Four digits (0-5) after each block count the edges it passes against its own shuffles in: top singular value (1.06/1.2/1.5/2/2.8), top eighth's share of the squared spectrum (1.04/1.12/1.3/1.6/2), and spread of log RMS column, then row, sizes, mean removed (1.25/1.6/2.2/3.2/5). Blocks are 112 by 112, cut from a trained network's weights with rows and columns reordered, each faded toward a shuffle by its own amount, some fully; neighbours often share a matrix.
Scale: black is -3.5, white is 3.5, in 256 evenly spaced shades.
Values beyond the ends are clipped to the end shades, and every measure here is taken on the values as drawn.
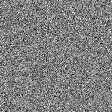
3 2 0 1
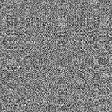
5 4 2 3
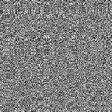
4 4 2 3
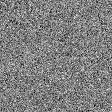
0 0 0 0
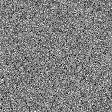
1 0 0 0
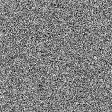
3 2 0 0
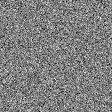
0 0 0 0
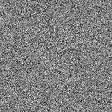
3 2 0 0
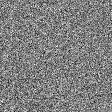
0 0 0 0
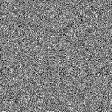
4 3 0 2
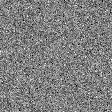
0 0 0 0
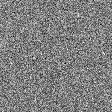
1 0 0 0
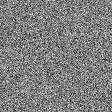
1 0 0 0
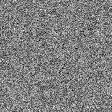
3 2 0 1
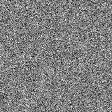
3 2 0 0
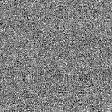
4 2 1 1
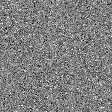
1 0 0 0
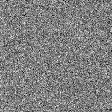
3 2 0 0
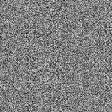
4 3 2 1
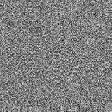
4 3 1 1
